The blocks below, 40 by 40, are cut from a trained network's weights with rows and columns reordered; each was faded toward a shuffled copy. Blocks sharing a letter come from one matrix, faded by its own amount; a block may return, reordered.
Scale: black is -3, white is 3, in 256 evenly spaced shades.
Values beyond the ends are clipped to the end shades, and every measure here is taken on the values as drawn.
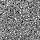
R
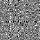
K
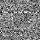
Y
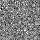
R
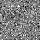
Y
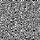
K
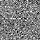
Y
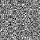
K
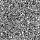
R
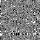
K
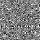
Y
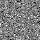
R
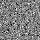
R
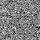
R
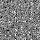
R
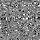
Y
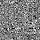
Y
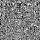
Y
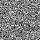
Y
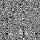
K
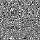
K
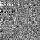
K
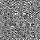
K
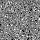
R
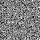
R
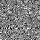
Y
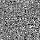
Y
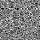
Y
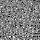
Y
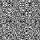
K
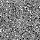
R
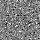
R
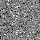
R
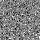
R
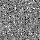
R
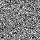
R
